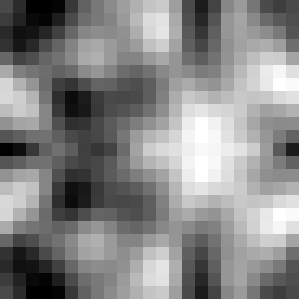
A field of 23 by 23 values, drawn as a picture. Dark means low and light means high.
Overall the values sit about 50% of the way up the scale. The ninth with the highest average is the middle right. The top and bottom halves mirror each other. The field is mottled with small blotches.
